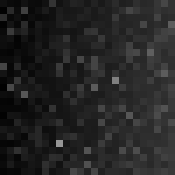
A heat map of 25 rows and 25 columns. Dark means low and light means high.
Slope: up to the right. Stripes: none. Odd rows or columns: none. Grain: fine. Calmest part: top middle.
